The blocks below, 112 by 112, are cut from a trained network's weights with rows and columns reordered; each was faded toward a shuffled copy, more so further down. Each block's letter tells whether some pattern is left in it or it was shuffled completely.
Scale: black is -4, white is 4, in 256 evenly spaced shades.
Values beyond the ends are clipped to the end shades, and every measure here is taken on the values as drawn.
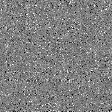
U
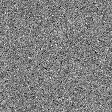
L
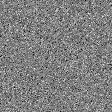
L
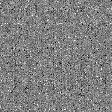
U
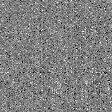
U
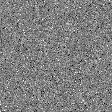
L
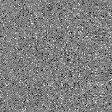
U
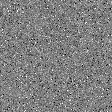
L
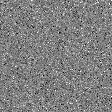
L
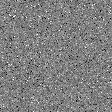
L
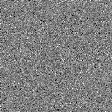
U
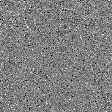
U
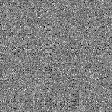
U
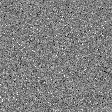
L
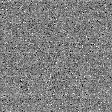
U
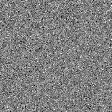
U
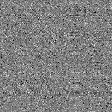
U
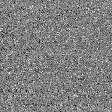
U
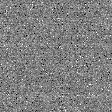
U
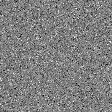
L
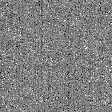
U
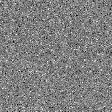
U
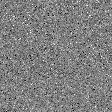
L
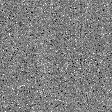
U
